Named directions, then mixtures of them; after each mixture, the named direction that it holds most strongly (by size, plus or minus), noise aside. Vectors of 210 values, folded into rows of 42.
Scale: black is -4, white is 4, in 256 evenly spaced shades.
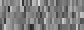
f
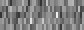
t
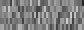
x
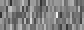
t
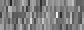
t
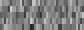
f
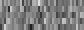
f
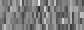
f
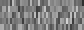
x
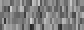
f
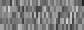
x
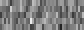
t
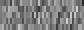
x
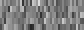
f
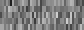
x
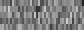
x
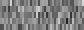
x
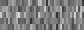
t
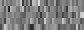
f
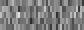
t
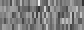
x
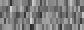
t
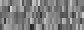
f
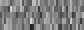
f
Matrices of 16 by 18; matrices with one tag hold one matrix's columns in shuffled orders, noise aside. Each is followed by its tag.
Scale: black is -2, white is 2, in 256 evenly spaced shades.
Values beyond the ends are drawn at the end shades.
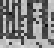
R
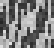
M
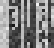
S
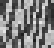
M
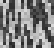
M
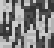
M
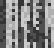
S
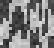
M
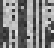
S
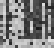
R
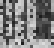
R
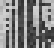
S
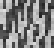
M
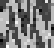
M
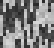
M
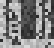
R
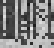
R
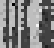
S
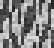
M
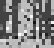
R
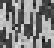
M
